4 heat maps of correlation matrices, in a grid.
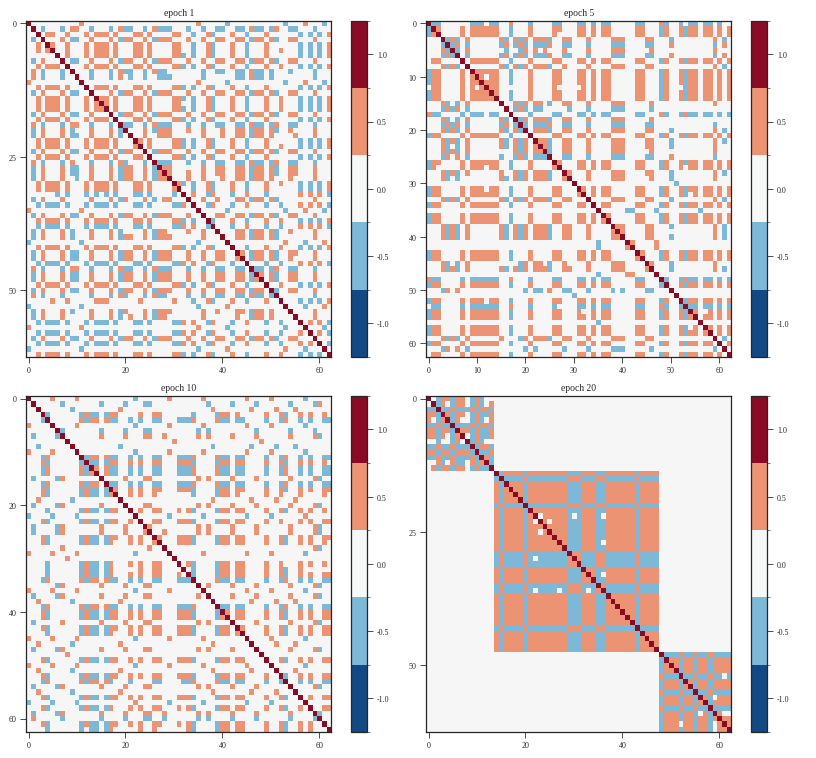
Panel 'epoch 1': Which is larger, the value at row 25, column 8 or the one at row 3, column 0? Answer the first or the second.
the first
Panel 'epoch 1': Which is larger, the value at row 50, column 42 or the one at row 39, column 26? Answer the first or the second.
the first
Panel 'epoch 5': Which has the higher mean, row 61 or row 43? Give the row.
43
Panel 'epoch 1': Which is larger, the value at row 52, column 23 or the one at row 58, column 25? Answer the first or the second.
the first
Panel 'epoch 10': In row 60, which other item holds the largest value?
1
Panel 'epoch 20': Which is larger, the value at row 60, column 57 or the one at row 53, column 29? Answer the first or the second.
the first
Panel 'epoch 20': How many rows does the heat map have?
63
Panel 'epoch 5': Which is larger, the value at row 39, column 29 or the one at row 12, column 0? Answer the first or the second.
the first
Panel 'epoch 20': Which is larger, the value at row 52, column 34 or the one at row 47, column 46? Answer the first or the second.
the second
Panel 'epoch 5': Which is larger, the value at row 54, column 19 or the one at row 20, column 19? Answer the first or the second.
the first
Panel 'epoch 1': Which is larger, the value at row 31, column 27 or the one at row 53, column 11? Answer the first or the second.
the first
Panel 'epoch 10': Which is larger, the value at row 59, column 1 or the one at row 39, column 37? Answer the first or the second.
the second
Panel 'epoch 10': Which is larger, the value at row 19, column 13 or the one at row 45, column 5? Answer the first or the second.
the second
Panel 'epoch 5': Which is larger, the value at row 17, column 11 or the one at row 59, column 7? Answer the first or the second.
the second
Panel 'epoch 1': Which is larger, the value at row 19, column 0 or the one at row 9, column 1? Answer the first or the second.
the second
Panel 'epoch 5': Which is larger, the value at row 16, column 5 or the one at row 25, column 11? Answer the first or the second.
the second
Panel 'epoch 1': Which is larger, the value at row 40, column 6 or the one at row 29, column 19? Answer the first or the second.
the first
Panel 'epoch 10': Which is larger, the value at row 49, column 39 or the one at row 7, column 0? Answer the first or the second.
the second
